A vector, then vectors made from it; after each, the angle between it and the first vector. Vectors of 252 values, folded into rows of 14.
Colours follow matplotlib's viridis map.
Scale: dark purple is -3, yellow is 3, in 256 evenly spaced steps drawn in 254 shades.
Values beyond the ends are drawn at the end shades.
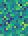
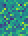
nearly parallel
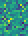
nearly opposite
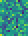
partly aligned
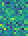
partly opposed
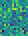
orthogonal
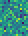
orthogonal
